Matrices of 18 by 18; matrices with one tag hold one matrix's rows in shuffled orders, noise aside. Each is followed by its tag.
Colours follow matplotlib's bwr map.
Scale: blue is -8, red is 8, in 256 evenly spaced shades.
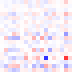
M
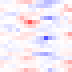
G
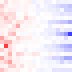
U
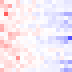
U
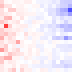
U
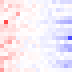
U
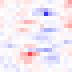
G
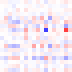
M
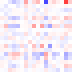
M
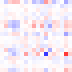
M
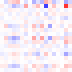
M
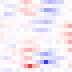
G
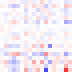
M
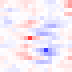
G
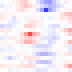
G
